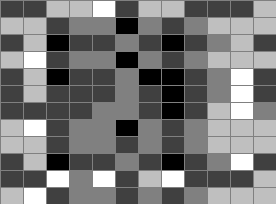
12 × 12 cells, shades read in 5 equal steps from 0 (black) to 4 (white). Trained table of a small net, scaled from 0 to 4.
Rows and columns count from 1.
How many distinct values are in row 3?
4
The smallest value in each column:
1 1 0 1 1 0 0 0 1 1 1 1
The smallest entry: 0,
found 12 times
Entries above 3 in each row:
1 0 0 1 1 1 1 1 0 1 3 1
